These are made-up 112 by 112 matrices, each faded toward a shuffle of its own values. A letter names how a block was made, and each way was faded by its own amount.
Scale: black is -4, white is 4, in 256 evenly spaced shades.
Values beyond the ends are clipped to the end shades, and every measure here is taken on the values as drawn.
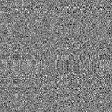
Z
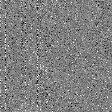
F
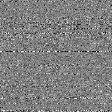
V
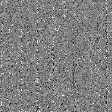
F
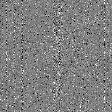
F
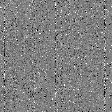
F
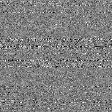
V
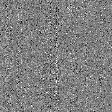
F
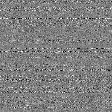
V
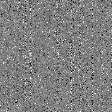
F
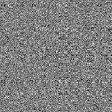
Z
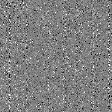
F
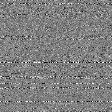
V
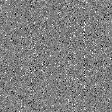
F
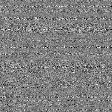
V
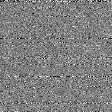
V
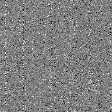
F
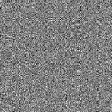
Z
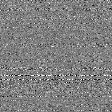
V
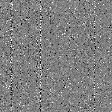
F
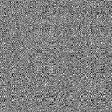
Z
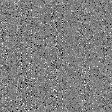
F
